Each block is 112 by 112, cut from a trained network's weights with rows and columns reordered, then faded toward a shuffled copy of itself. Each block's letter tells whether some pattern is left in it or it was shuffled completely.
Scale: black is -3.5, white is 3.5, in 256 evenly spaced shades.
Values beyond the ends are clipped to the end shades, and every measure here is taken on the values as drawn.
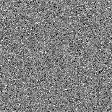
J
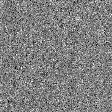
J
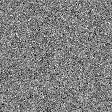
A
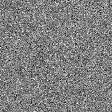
J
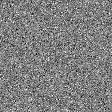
A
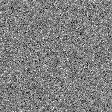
A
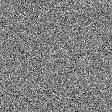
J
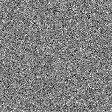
J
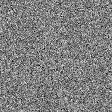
J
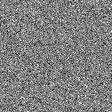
A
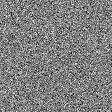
A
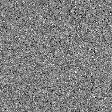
J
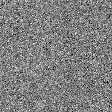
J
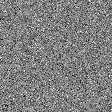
A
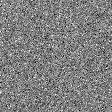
A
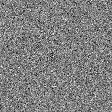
A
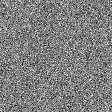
A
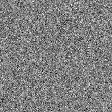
J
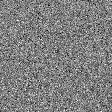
A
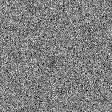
J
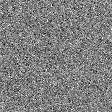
A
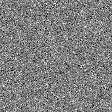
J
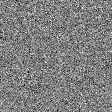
A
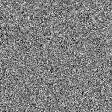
J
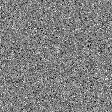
J
